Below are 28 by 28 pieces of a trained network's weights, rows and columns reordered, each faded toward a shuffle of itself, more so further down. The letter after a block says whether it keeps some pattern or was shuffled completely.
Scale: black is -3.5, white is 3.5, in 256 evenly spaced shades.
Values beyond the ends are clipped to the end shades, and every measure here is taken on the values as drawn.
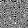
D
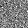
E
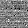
D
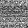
D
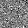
E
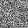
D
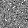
E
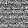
D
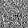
D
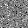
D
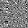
D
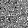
D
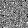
E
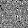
D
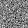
E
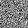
E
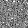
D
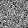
E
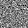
E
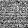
D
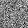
E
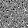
E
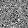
E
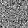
D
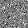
E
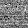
D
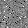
E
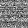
D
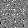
D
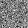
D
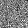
E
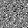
D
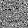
D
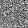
E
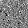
E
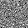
E
